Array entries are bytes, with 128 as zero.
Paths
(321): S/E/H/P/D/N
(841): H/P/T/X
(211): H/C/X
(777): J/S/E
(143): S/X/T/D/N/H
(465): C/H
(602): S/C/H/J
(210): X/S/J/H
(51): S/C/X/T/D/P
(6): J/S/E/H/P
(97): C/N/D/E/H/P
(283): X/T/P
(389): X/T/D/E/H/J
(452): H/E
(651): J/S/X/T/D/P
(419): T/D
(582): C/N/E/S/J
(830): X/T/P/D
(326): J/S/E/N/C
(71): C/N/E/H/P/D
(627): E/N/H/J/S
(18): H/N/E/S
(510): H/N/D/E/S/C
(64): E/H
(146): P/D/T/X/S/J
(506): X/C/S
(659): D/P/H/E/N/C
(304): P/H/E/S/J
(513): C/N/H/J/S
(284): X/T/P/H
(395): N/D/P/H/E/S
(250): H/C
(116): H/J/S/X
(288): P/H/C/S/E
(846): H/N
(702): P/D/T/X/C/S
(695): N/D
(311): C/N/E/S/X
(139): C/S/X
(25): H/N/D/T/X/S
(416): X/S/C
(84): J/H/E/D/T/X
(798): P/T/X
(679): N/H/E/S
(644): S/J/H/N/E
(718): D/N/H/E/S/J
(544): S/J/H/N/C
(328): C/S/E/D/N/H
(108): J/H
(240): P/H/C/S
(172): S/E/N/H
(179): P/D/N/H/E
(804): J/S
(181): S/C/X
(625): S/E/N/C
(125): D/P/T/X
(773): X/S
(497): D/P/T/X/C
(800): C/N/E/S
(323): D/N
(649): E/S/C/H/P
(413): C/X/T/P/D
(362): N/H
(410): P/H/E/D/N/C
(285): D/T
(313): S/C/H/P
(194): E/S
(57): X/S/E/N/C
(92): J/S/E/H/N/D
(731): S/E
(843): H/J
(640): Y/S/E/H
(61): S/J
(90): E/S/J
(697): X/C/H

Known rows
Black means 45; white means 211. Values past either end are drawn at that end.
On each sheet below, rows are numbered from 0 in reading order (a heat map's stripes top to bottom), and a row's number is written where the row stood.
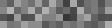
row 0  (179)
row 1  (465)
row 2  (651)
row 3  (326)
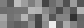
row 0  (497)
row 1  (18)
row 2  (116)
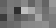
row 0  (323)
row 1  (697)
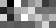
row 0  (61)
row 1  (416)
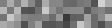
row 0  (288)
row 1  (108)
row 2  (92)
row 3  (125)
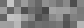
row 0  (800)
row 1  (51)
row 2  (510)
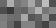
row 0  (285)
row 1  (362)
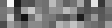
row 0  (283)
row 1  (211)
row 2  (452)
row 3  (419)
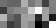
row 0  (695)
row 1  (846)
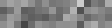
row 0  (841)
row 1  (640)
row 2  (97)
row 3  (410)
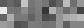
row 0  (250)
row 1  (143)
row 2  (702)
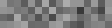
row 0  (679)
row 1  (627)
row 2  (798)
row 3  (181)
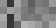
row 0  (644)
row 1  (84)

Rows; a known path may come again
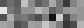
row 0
(250)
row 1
(452)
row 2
(544)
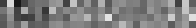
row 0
(830)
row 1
(323)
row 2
(718)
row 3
(146)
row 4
(649)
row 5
(84)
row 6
(210)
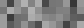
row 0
(659)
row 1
(57)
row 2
(625)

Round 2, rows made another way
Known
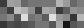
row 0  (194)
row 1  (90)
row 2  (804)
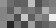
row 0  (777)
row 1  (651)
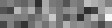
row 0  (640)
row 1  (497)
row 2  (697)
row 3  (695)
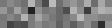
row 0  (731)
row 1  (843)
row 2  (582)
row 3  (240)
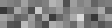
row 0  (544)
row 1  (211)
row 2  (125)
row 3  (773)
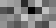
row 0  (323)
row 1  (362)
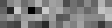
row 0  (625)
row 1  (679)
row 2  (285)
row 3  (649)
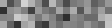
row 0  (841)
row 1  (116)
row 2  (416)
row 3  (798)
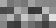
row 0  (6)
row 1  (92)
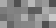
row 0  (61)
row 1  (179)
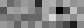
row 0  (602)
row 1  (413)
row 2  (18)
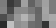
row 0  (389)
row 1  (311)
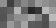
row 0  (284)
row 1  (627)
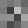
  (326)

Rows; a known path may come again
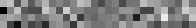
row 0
(846)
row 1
(800)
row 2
(211)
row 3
(210)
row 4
(697)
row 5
(695)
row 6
(649)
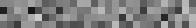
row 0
(513)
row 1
(108)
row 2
(452)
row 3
(288)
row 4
(181)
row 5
(250)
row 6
(659)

